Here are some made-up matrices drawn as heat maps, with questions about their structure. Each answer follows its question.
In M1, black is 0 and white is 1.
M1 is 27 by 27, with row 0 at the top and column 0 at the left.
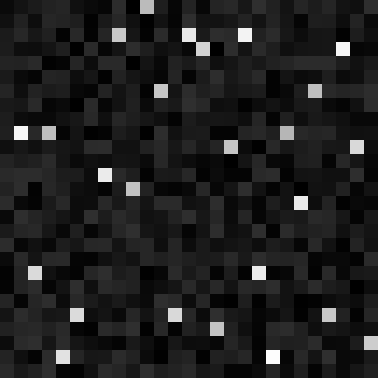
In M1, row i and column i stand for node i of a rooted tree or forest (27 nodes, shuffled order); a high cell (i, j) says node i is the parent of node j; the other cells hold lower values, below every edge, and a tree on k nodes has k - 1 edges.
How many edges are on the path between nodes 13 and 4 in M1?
4
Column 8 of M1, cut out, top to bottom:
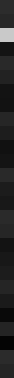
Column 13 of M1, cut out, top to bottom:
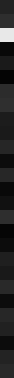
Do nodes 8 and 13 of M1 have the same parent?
yes
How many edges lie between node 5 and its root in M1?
2
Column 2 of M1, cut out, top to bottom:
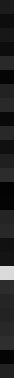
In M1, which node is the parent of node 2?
19
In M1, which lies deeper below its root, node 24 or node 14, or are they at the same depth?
the same depth
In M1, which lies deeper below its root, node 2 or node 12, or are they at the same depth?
node 2
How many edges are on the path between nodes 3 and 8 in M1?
4
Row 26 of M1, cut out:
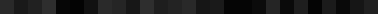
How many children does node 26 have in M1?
0
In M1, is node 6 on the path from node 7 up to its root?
yes
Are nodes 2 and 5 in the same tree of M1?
no
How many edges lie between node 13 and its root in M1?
5
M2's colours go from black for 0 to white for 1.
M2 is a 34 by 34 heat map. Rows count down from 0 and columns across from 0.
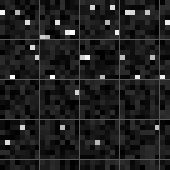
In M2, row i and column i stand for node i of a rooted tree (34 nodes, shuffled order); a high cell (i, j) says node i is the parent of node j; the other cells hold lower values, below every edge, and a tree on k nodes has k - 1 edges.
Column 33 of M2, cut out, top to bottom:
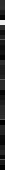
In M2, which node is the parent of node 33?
4
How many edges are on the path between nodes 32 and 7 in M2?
6
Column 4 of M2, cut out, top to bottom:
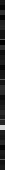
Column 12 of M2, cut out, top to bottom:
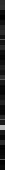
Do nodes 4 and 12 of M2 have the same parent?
yes
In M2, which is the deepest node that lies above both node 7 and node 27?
15
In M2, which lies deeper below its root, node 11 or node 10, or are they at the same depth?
node 11
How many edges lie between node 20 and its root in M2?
4
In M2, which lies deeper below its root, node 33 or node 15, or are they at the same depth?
node 33
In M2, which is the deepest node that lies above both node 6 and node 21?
4
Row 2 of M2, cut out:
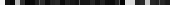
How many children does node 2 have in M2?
5
